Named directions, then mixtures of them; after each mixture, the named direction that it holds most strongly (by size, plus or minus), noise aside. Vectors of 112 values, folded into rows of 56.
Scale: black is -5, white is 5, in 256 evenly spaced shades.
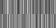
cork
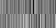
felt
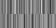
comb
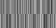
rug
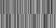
rug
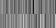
felt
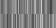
comb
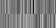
felt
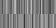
comb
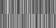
cork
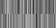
cork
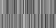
cork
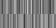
comb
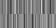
comb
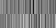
felt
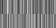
cork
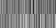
felt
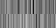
felt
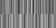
cork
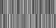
cork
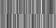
comb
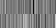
felt
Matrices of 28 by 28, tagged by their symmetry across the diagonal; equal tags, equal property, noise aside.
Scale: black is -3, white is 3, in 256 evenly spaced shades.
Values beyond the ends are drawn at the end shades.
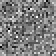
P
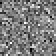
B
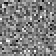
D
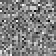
B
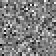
D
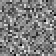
P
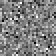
D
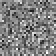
P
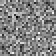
P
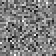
B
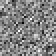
P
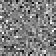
D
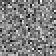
B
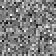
B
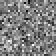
B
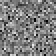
B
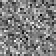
D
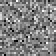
B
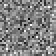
P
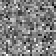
D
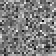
B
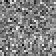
B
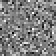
D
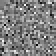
D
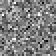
P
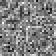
P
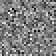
D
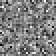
D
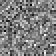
P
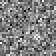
P
